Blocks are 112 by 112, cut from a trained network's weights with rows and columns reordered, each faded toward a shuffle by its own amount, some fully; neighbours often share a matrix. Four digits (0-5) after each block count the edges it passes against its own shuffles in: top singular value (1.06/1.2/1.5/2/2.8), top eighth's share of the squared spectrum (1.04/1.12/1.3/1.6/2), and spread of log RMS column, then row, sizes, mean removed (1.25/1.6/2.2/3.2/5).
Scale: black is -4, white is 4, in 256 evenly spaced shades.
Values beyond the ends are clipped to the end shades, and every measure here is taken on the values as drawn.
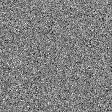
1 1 0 0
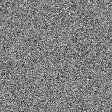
0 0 0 0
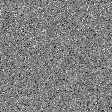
0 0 0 0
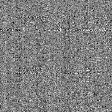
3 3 1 3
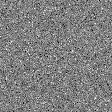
0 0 0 0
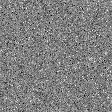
0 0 0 0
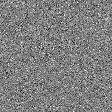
1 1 0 1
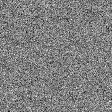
1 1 1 0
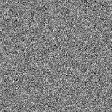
3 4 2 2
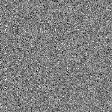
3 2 2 0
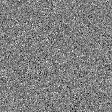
2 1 1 0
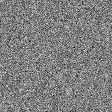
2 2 0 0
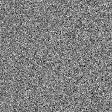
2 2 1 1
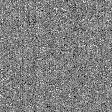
2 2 0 1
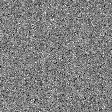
1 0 0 0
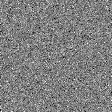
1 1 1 0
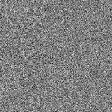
3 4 2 1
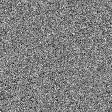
1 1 0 0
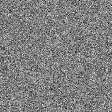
2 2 0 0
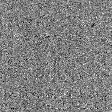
1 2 0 2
